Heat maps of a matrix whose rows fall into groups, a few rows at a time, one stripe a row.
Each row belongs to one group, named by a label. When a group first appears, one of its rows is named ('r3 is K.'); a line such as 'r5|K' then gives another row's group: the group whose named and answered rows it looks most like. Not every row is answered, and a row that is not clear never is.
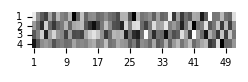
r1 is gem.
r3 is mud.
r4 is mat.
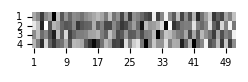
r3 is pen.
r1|pen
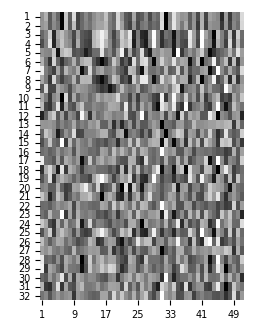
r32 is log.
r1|pen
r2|pen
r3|mud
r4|mud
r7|gem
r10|pen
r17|gem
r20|mat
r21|mat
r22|log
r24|gem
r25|mud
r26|mat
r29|gem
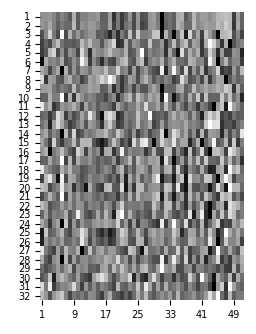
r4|mat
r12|mat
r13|mat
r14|pen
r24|pen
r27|gem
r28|pen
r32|mat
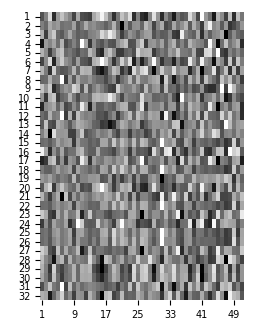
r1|mud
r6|mud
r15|log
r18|log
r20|mud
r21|pen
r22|log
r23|gem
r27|gem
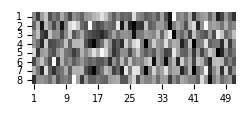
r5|gem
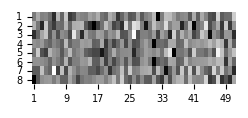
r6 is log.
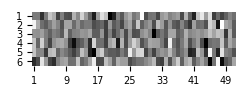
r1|mat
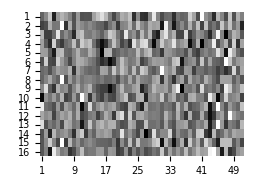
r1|mud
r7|log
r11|gem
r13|gem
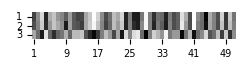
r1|mud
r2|mud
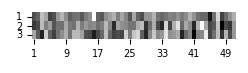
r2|mat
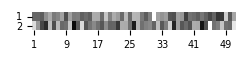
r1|log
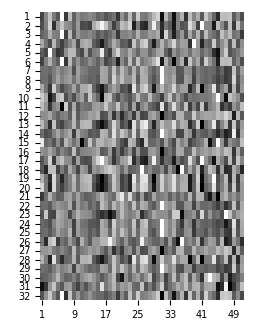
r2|mud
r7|log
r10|mat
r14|log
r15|gem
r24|log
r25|log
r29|log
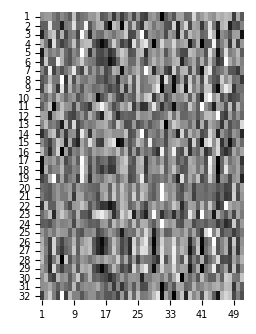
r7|mat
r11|mud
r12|mat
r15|mat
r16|pen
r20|log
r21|log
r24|log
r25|mat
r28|pen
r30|gem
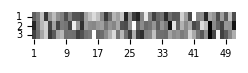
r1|mud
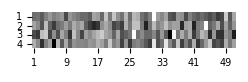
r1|log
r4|pen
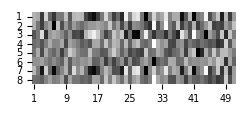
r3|mud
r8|log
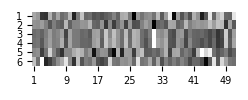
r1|gem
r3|log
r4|log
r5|mat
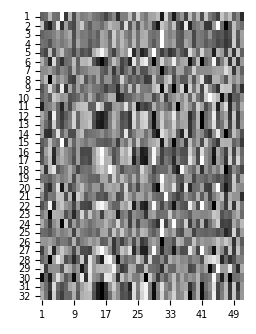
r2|pen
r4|log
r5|mud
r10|mat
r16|mud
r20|pen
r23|mat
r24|pen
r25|log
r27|mud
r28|mat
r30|mat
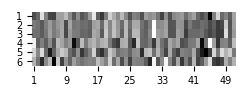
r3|log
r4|gem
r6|pen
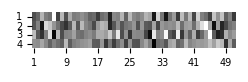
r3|pen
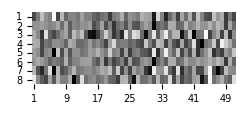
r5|pen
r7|pen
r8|gem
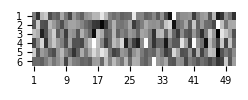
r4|mud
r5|gem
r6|log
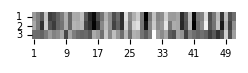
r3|log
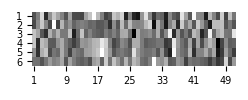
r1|mud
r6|log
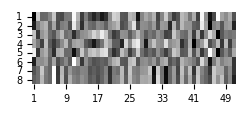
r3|gem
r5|gem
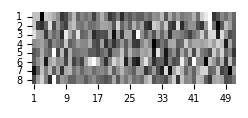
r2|pen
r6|mud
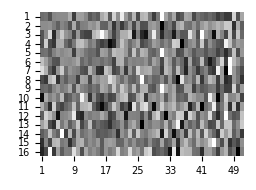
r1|log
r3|mud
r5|log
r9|log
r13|gem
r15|mat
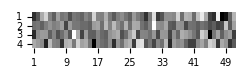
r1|mat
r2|log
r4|mat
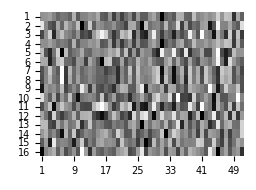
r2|gem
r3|mud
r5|pen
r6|mat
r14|pen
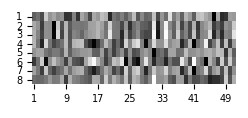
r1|mat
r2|pen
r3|pen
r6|mud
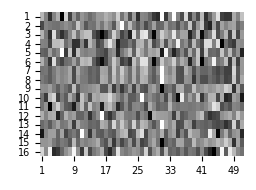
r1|pen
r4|mat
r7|log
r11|mat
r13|log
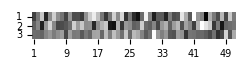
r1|mud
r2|mat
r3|log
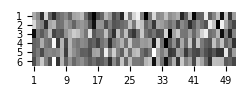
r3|mat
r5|log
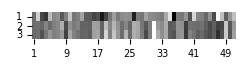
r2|log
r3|log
